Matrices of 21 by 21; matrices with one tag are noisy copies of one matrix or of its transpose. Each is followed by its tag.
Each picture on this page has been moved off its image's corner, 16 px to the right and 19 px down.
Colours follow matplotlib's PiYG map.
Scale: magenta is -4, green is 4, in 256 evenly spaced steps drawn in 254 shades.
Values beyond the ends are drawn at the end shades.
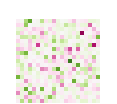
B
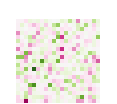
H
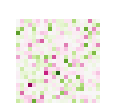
B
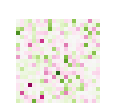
B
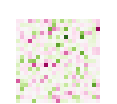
H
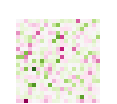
H
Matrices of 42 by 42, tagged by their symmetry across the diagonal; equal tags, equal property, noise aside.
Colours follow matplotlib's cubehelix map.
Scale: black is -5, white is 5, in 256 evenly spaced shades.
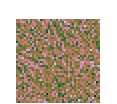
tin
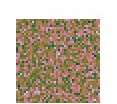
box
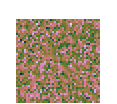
tin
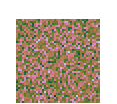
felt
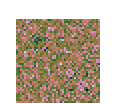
felt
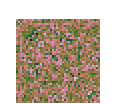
felt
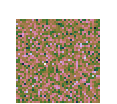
box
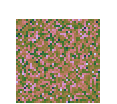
felt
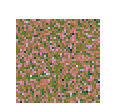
tin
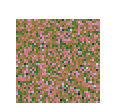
tin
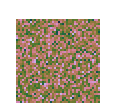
box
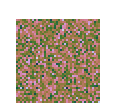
box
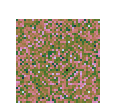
felt
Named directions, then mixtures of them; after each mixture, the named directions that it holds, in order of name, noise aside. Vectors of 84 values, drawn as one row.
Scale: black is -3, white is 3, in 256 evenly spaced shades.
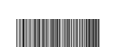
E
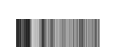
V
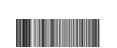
E, V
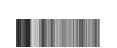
V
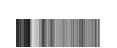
V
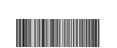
E, V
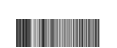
E, V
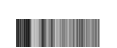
V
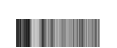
V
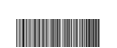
E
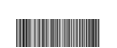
E, V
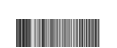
E, V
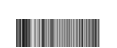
E, V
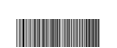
E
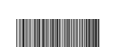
E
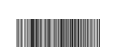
E, V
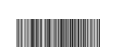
E, V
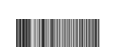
E, V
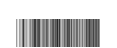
E, V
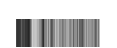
V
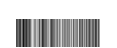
E, V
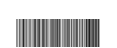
E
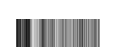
V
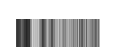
V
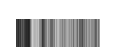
V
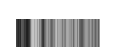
V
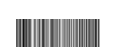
E, V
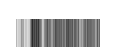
V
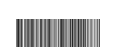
E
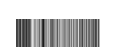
E, V
